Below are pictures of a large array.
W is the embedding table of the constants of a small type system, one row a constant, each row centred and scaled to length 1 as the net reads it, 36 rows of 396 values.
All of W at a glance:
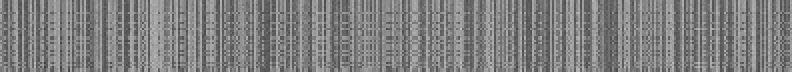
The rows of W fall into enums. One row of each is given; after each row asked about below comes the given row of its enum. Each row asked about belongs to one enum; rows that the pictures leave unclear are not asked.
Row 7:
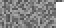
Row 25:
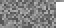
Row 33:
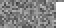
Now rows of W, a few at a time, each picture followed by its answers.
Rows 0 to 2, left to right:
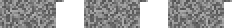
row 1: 7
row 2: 7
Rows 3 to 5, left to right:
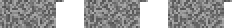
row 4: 7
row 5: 7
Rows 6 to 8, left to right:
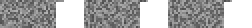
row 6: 25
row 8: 7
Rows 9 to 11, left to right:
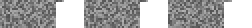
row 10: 7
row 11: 25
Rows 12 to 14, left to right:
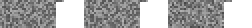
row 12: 7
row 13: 7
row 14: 33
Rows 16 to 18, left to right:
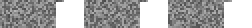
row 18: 25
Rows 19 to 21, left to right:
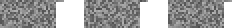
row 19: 25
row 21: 25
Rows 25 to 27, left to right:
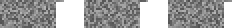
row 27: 25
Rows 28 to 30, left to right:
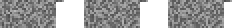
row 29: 7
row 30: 7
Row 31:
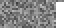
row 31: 33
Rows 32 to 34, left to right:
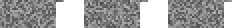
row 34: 25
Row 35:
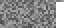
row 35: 25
